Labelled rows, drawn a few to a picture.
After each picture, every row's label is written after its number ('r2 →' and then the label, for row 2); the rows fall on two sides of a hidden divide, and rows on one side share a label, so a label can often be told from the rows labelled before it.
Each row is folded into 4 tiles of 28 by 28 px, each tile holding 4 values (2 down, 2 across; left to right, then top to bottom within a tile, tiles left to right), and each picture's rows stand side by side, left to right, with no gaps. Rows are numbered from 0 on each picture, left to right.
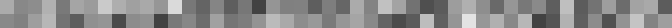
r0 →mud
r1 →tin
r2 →mud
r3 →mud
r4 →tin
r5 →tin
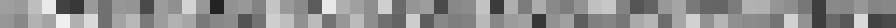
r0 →mud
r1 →tin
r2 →mud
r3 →tin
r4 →tin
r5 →mud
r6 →tin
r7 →tin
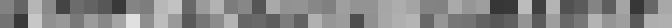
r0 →mud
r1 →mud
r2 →mud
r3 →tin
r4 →tin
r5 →mud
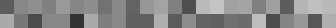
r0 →mud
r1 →mud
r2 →tin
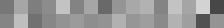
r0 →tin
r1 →tin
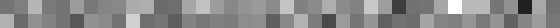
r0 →mud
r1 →tin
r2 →tin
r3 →mud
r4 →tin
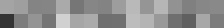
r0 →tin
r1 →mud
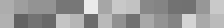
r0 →tin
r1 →tin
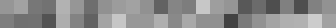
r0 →tin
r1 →tin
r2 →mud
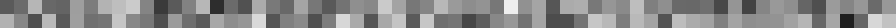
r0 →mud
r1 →tin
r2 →tin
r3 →mud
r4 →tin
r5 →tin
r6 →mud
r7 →mud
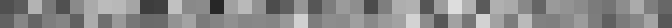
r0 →mud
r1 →tin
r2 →tin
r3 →tin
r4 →tin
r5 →tin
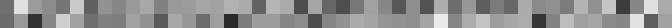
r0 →tin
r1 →tin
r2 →tin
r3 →mud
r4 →tin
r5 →tin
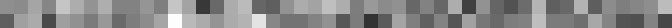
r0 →tin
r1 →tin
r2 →tin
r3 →tin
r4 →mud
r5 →mud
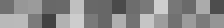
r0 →tin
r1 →mud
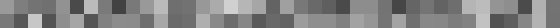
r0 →tin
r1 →mud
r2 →tin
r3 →mud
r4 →mud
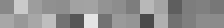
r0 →mud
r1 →mud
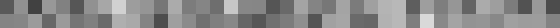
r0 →mud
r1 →tin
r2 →tin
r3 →mud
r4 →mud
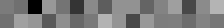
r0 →mud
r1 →mud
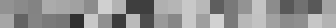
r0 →mud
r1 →tin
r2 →mud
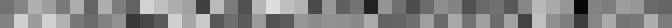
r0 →mud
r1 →mud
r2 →mud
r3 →mud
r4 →mud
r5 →mud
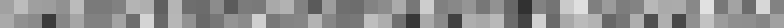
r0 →tin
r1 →tin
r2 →mud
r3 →mud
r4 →mud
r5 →tin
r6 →tin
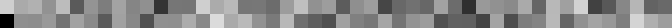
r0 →tin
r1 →tin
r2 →tin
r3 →mud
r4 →mud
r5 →tin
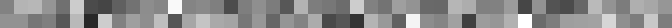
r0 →tin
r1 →mud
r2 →mud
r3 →tin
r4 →tin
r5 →mud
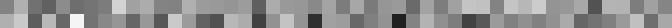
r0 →tin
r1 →tin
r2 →tin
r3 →mud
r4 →tin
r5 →tin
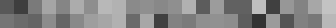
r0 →mud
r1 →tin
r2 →mud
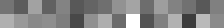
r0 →mud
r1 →mud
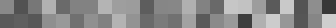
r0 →mud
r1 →tin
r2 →tin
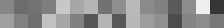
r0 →tin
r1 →tin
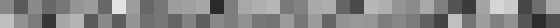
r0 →tin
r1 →tin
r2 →mud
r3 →mud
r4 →mud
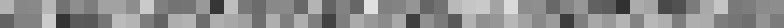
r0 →mud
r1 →tin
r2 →tin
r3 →mud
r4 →tin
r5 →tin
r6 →mud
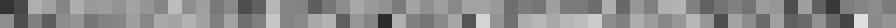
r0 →mud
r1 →tin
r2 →mud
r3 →tin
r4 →mud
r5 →mud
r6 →tin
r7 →tin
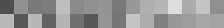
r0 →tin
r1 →tin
